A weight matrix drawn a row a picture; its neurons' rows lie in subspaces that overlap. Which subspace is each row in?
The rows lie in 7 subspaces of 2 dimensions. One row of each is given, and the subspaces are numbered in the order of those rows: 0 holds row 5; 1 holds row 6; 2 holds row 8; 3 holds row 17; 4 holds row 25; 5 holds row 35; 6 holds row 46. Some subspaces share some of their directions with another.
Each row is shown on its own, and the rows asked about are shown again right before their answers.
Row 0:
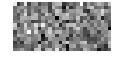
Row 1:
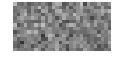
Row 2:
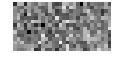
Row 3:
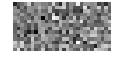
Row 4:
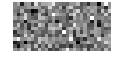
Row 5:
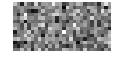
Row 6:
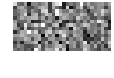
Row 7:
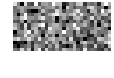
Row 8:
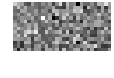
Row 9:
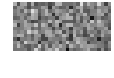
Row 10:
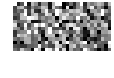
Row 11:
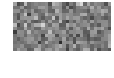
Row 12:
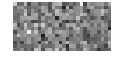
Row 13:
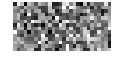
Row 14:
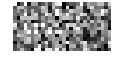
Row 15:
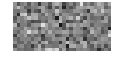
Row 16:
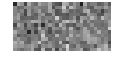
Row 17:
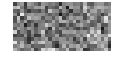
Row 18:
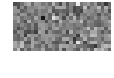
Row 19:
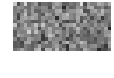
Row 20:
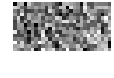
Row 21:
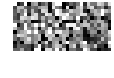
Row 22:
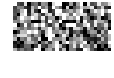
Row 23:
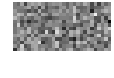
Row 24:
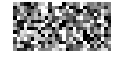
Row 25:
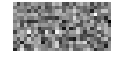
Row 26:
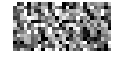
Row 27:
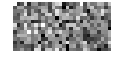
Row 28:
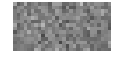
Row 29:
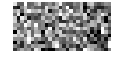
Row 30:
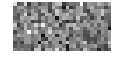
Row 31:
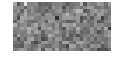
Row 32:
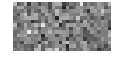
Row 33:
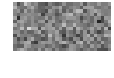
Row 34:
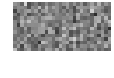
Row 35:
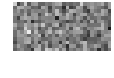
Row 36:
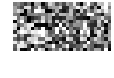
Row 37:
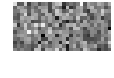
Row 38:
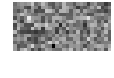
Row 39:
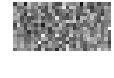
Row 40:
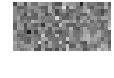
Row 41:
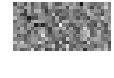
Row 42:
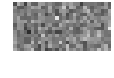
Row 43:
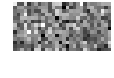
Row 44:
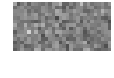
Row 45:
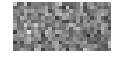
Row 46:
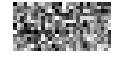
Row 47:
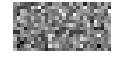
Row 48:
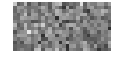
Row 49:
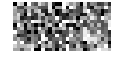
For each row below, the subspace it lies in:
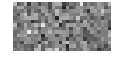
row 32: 3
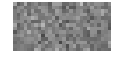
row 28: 2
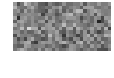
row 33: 1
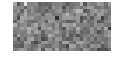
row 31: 1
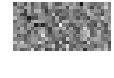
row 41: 6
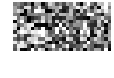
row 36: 6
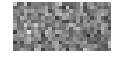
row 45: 3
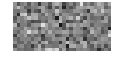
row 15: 3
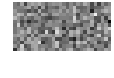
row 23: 4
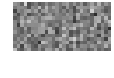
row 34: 4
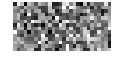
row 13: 2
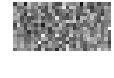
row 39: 4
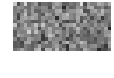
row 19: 1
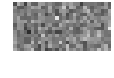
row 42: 5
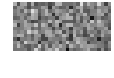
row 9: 0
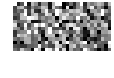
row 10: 6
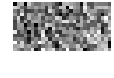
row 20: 3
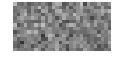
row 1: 5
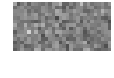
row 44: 4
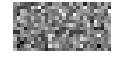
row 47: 5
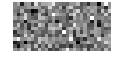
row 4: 0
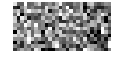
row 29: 3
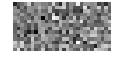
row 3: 2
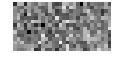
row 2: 2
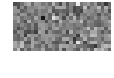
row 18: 2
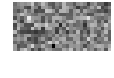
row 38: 6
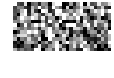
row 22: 5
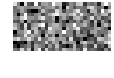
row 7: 0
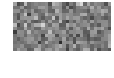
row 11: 2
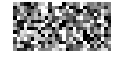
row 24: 1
